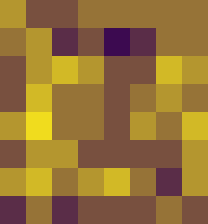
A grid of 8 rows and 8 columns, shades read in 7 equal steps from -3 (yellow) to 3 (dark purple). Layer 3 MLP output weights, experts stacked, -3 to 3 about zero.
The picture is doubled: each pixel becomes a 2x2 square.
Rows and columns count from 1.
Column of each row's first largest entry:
2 5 1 1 5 1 7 1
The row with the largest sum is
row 8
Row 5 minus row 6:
-2 -2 1 -1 0 -2 -1 -1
